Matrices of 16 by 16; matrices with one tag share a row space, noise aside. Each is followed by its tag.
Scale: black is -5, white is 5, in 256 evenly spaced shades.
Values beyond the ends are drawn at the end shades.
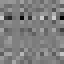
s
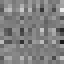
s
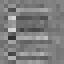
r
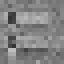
r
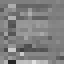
r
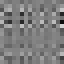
s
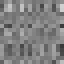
s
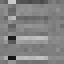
r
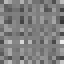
s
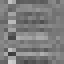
r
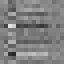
r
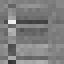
r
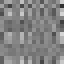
s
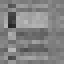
r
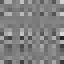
s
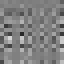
s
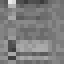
r
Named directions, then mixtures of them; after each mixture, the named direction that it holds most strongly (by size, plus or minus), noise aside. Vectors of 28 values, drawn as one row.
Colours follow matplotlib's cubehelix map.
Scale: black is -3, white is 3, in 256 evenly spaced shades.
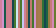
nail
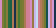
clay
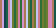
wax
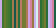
clay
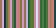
wax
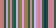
nail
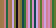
nail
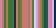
clay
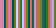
nail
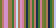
wax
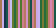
wax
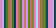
clay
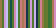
wax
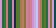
clay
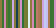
nail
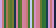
clay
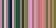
clay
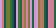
clay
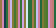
wax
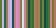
nail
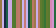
wax
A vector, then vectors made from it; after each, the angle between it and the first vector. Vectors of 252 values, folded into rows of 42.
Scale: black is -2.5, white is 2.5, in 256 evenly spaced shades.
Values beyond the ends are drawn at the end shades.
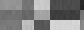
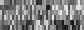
partly opposed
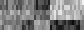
nearly opposite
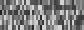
orthogonal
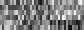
partly opposed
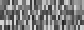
orthogonal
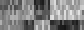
nearly opposite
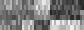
nearly parallel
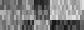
nearly opposite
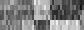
nearly parallel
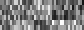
partly aligned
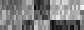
nearly opposite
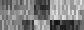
nearly opposite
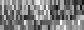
partly aligned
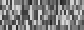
orthogonal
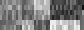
nearly parallel
